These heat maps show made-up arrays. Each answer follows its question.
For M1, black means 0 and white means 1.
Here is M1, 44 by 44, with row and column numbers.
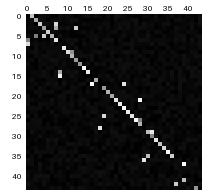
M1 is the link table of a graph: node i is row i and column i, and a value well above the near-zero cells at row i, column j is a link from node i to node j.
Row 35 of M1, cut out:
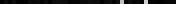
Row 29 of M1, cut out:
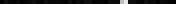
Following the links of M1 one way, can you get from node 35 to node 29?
yes
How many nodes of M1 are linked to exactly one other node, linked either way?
3
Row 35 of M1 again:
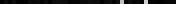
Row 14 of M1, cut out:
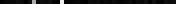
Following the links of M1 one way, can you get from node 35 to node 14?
no
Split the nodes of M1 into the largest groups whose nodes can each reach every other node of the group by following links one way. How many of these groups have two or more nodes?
5
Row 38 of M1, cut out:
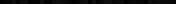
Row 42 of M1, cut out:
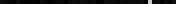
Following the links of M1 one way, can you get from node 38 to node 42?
no
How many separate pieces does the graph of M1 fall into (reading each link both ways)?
6
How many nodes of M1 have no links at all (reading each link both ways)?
2
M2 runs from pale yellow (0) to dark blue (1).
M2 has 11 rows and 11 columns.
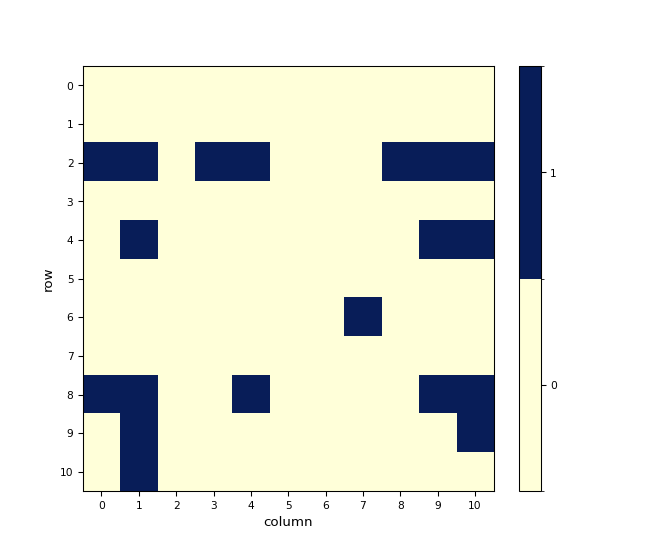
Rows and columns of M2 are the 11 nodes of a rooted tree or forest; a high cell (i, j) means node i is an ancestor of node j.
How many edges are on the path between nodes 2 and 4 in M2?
2
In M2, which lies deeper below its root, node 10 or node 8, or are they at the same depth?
node 10
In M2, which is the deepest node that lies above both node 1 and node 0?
8
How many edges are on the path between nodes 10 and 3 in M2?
5
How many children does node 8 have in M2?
2
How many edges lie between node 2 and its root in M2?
0
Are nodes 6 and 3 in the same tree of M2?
no
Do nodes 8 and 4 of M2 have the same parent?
no
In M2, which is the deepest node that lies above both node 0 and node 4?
8
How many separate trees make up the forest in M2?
3
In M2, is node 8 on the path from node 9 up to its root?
yes
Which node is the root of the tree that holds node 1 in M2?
2
